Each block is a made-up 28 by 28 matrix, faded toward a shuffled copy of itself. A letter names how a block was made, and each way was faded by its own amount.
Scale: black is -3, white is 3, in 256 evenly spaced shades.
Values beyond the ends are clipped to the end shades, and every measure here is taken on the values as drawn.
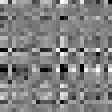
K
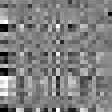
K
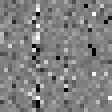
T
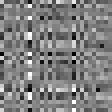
K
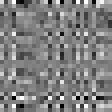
K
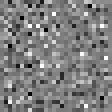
T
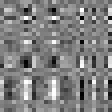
K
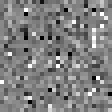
T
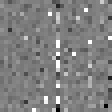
T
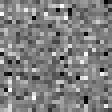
T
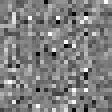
T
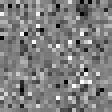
T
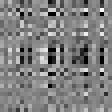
K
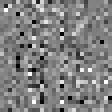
T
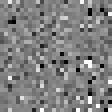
T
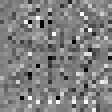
T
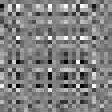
K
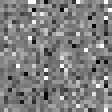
T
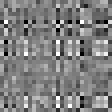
K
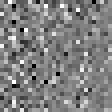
T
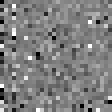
T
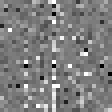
T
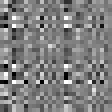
K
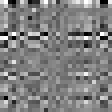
K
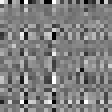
K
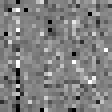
T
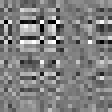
K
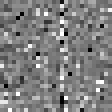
T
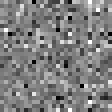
T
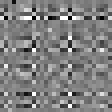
K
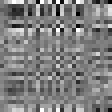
K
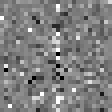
T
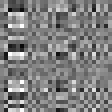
K
